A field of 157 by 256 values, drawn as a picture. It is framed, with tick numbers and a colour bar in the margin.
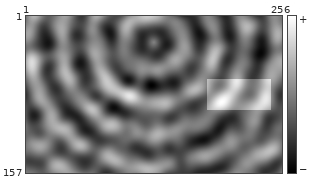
The middle right is the ninth with the highest average. In the middle right lies a patch that is higher than the rest. No overall slope runs across the table. Rings spread out from the top middle.
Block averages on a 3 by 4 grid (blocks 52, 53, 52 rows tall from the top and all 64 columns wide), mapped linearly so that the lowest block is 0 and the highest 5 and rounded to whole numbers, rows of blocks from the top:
1 1 1 0
1 2 2 5
2 2 0 1
